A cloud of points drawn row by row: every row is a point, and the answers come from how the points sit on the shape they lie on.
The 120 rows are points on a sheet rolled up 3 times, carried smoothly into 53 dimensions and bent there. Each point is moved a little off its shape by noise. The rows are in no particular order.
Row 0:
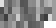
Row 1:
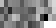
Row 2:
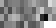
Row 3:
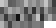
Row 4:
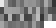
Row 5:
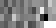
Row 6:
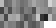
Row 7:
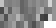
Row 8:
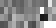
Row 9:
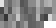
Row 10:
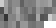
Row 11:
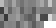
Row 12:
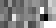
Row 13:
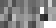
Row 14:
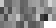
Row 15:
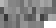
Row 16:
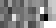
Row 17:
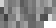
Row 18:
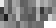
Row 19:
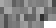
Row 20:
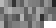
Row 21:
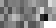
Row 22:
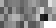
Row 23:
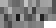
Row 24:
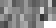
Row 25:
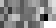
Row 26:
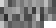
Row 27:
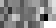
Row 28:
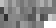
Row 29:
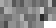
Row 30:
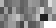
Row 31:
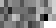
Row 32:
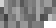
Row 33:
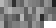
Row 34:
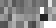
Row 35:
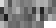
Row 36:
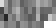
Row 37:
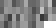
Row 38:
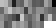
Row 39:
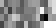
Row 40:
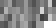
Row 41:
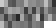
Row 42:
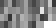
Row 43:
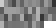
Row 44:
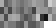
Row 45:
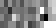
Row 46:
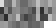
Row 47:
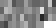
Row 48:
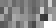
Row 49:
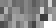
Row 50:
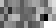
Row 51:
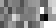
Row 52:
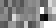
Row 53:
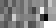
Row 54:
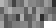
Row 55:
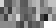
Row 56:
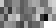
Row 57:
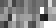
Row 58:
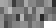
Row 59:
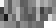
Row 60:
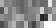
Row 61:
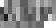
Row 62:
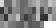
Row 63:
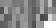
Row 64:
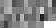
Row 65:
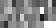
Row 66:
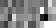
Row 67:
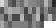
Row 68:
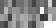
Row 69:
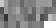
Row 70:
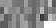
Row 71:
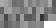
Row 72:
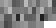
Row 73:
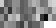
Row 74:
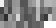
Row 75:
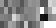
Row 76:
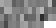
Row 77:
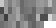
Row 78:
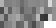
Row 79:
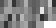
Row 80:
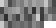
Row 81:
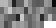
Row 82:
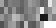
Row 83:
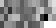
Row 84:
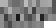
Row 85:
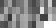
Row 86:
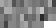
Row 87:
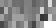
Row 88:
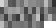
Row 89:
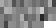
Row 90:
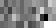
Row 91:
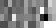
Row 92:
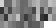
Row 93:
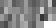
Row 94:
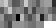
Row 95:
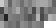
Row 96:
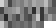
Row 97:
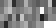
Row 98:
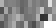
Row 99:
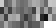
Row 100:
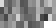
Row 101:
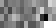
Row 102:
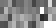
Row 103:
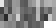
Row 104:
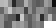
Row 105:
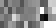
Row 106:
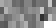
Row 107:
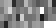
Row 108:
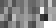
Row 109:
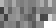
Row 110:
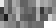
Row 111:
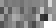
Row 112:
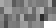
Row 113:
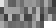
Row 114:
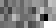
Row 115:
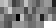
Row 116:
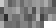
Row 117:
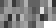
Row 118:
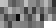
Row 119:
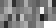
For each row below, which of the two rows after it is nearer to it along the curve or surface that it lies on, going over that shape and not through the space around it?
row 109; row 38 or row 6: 6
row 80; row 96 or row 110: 96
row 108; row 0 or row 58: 0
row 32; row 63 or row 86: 86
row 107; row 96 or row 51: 96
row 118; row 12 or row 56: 56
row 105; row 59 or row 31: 31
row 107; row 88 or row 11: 88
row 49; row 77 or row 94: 77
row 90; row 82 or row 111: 82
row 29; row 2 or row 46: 2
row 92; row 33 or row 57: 57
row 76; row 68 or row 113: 68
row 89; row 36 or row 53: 36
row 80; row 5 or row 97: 97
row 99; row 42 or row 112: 42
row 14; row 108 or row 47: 108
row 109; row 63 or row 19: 19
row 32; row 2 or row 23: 23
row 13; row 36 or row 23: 36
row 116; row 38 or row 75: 38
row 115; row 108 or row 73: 108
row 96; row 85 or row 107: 107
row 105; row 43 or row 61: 61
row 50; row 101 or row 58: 101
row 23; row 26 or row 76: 76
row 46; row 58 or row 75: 75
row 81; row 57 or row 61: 61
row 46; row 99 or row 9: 99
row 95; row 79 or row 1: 79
